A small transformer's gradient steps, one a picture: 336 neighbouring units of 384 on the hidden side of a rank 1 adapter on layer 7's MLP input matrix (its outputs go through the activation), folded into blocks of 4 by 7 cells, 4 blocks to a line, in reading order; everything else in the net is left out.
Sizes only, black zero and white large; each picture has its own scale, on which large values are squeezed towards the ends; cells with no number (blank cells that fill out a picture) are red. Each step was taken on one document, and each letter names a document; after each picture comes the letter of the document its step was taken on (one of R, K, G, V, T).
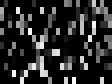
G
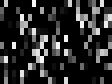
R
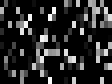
G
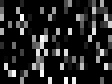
G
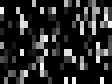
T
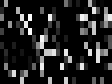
G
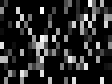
T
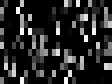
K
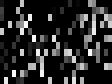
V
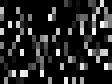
V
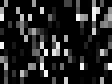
R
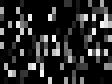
V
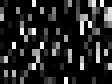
R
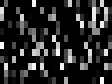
R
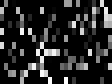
G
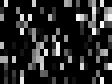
R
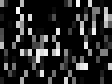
K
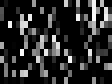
R
